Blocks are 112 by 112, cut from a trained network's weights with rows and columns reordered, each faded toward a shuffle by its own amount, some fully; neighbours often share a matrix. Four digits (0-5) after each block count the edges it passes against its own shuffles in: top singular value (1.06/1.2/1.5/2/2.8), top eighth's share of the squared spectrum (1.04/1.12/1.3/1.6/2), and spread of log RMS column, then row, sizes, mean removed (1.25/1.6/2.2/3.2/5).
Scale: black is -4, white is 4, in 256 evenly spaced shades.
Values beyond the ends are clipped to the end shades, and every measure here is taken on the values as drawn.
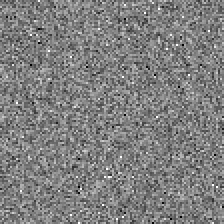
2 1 0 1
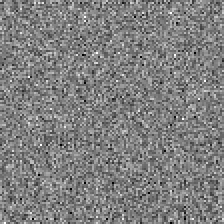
3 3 1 2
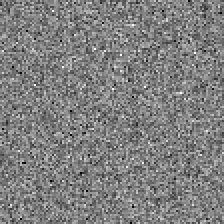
2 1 0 0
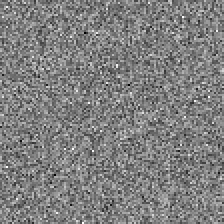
1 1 0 0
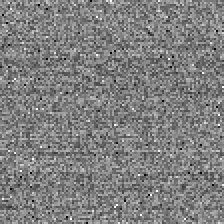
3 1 0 0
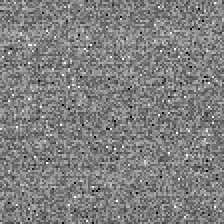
2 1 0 0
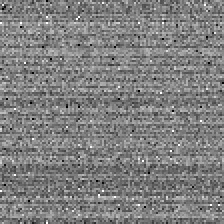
4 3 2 1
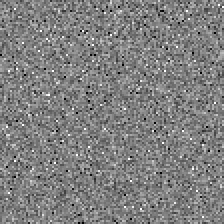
0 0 0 0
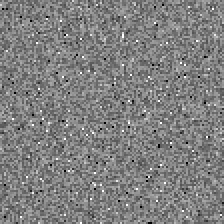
0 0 0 0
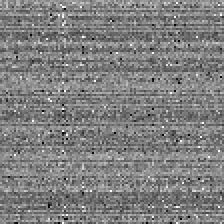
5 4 2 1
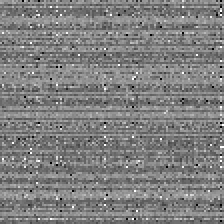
5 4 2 2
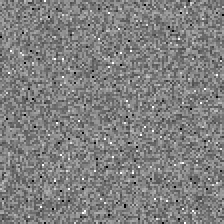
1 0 0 0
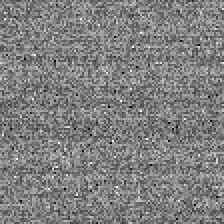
3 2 0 0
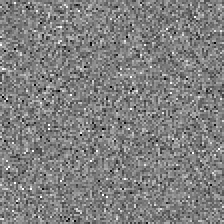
0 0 0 0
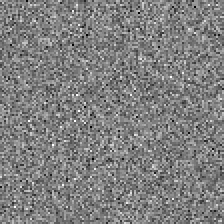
2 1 0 0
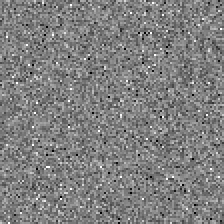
0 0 0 0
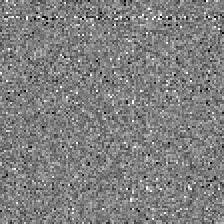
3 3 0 2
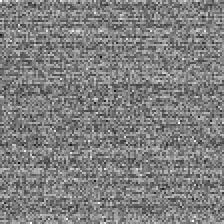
4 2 0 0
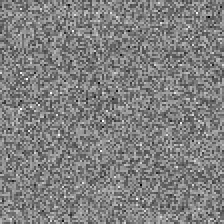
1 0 0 0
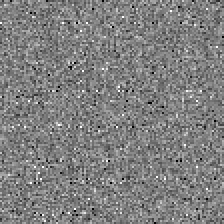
2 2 0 2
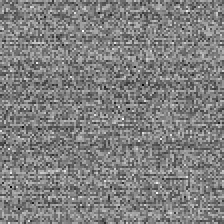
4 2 0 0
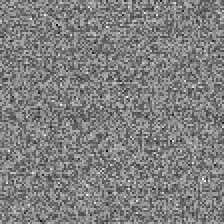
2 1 0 0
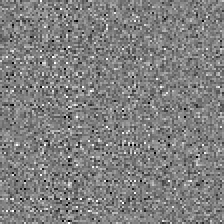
4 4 2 3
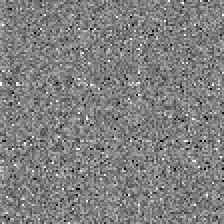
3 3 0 2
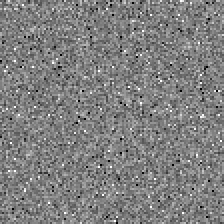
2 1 0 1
